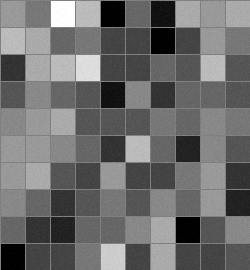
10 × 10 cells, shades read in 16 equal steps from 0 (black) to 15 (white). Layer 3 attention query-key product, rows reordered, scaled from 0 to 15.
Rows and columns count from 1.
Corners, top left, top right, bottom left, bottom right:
9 10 0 5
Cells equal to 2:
3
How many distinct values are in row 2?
7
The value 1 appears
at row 1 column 7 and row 4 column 5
